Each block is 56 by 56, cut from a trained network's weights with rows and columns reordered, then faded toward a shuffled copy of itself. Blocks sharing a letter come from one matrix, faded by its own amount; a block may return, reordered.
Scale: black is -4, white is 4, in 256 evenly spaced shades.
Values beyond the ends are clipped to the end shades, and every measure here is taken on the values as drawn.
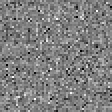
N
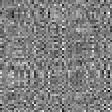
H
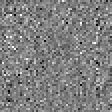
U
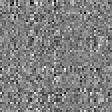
H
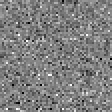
U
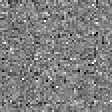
U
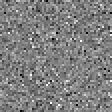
N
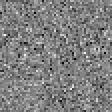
N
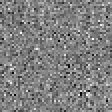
U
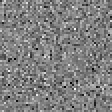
N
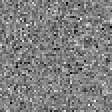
N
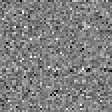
U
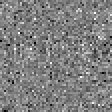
U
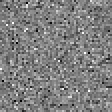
N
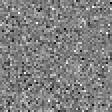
N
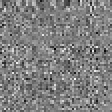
H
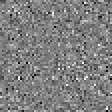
U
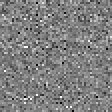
U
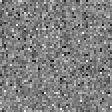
N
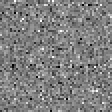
U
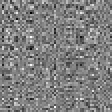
H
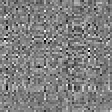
H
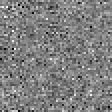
U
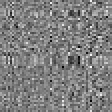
H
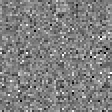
U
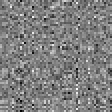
H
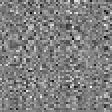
H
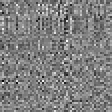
H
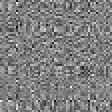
H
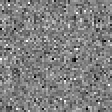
U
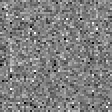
U
